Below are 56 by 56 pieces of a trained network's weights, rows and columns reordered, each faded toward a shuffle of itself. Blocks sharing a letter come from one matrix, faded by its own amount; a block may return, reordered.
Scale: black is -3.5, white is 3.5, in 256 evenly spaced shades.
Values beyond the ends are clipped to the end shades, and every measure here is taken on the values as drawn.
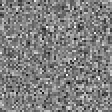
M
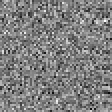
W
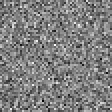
W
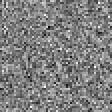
M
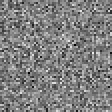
W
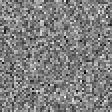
M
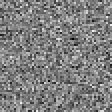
W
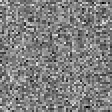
M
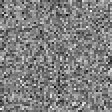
M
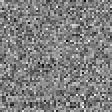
W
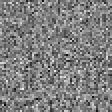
M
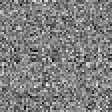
W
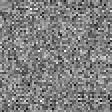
W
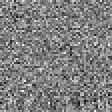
W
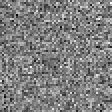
M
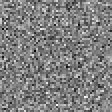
M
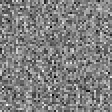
M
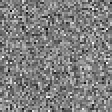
M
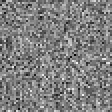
M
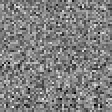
W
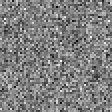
M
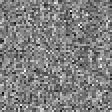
M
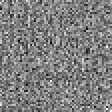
M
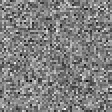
W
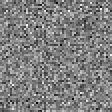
M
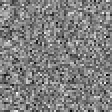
W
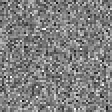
M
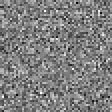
W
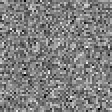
M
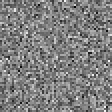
M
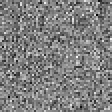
M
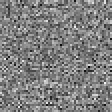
W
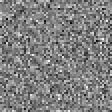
M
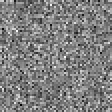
M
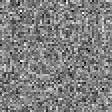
M
